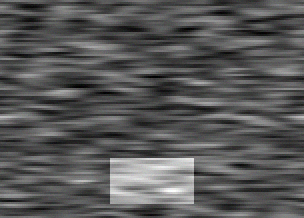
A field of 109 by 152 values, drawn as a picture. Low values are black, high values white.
Histogram: skewed, a long tail of high values. Odd patch: higher, in the bottom middle. Ninth with the highest average: bottom middle. Grain: streaks across.
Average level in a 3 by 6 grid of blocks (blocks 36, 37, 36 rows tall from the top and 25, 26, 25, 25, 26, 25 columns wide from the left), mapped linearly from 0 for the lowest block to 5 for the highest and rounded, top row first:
011111 / 101011 / 115511
